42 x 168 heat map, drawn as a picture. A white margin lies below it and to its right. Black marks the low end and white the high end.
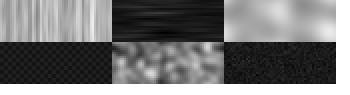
It is made of 2 by 3 panels. Panel 1,1: high, streaked downward. Panel 1,2: very low, streaked across, faint in contrast. Panel 1,3: high, smooth. Panel 2,1: very low, checkered, faint in contrast. Panel 2,2: middling, blotchy, strong in contrast. Panel 2,3: very low, fine-grained, faint in contrast.
